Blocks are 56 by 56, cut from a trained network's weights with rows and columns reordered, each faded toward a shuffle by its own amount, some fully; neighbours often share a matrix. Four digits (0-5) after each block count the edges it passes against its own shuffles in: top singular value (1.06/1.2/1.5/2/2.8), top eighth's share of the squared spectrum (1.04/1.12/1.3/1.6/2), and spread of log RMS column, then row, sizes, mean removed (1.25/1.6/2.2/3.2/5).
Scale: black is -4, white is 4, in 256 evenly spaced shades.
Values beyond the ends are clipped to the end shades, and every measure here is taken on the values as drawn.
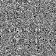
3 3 1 1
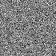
0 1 0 0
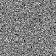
2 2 1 0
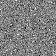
0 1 0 0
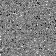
0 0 0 0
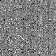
2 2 1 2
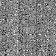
2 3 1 2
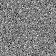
0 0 0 0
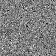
0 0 0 0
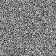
0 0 0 0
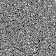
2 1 0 0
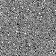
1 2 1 0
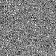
2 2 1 0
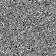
1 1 0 0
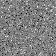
0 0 0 0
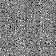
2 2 0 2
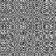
4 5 3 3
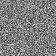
1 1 0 0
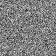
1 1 0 0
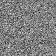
2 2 0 0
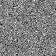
1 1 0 0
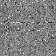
2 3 0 1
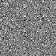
3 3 2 2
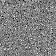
1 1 0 0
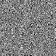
2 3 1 1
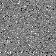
2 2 0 1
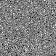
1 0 0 0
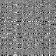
3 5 1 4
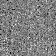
1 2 0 1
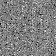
1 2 0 1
